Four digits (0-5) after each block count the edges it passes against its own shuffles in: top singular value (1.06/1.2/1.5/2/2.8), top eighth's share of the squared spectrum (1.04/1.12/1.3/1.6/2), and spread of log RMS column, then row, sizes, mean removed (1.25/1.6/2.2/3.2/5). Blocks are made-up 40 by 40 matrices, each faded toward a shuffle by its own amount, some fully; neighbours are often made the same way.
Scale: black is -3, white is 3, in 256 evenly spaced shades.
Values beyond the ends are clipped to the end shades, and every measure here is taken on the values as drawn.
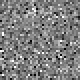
1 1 0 1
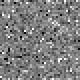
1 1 0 1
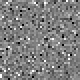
0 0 0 0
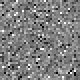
0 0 1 0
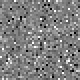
0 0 0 0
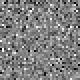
0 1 0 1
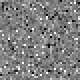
0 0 0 0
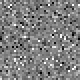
1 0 0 0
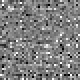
3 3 1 2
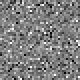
2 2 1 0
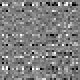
4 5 2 3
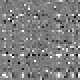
4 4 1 2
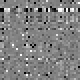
4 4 1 2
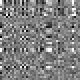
4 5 3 3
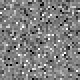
1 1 0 0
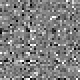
4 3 2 2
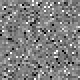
3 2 0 0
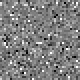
2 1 0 0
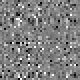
4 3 2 2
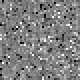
2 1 0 0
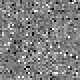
2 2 0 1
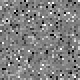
0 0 0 0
